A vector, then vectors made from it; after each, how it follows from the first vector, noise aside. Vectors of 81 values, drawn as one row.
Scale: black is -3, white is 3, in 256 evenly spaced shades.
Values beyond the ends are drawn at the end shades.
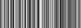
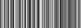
copied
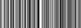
copied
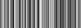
copied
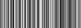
copied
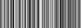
copied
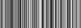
reversed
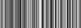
reversed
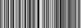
copied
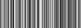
copied
